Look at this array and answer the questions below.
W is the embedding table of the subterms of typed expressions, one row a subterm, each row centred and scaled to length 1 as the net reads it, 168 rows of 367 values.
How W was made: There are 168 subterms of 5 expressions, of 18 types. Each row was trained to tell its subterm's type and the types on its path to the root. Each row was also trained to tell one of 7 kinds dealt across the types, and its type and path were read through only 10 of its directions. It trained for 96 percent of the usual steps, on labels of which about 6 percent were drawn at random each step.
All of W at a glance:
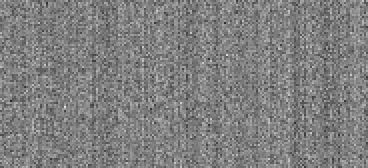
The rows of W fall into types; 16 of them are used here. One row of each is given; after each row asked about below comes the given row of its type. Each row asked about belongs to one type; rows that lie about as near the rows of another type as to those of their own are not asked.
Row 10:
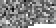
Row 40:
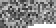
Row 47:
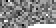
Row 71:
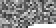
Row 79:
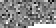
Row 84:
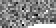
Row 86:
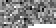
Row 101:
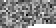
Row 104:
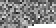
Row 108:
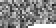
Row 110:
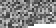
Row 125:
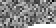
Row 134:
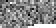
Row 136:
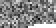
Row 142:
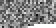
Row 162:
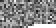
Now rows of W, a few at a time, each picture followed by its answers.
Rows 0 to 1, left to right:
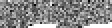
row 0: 108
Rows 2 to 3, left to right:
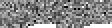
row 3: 79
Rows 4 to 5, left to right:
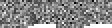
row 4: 104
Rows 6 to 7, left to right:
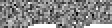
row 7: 110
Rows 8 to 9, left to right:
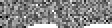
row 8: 108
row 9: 71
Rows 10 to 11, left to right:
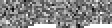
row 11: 47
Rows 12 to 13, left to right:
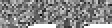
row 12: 142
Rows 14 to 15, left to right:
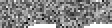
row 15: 40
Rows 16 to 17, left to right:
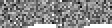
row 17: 47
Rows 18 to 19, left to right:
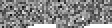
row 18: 47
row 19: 142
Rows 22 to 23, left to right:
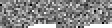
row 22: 84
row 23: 40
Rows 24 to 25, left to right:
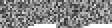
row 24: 71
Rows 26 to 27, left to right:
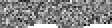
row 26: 110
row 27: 134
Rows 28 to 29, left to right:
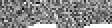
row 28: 79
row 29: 71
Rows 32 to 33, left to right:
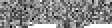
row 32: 40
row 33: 142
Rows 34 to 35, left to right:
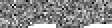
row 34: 71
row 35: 125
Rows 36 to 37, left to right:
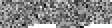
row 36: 86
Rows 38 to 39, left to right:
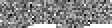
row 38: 47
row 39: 79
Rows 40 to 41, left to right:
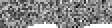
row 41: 71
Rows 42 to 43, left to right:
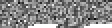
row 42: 79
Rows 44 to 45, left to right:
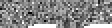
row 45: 142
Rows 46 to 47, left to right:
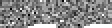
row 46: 125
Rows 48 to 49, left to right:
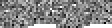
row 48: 134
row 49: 162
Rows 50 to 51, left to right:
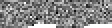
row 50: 110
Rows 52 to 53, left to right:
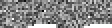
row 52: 101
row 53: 84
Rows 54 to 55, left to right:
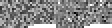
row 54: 136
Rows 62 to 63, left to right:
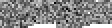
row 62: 47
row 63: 79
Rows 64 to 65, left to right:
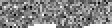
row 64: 40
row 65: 125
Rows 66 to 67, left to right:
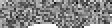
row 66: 71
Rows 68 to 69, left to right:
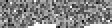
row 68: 108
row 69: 136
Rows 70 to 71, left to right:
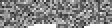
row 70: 136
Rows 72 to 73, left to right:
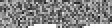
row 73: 47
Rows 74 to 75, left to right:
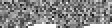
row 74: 110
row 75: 108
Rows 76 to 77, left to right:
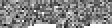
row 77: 110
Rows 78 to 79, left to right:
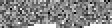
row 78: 108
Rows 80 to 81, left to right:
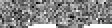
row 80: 40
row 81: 101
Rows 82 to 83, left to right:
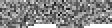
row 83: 86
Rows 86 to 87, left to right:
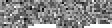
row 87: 10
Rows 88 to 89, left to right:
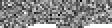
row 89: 86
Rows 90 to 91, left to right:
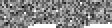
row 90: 136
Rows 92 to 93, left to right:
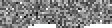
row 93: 125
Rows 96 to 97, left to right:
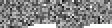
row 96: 108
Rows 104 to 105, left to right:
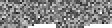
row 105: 40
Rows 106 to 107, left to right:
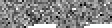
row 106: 104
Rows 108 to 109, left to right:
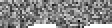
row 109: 84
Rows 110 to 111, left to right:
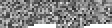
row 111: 125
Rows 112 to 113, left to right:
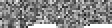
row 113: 104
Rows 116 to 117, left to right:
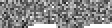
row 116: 108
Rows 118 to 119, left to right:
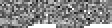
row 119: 79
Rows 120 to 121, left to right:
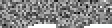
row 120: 84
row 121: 101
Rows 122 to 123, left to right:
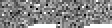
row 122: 125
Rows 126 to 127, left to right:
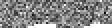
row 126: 84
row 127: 110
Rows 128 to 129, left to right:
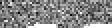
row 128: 79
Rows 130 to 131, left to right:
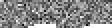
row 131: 162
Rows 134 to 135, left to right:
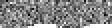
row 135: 125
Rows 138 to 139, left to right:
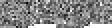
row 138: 10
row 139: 108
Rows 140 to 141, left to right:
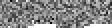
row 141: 134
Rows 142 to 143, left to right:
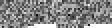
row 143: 86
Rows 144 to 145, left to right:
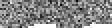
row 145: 79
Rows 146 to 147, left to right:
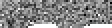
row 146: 71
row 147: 104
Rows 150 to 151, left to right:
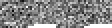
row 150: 40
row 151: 136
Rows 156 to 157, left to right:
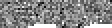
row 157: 162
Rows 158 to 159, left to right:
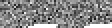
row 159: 71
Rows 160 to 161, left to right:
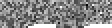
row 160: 142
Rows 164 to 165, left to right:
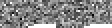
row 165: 40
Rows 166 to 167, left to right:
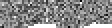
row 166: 136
